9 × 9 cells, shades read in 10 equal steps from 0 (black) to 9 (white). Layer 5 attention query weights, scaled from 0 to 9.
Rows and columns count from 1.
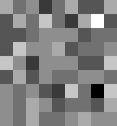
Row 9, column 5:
4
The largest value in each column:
7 7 6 7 6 7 6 9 7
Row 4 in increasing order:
3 3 4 4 5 5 5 6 7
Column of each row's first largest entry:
1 8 4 2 1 2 6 3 3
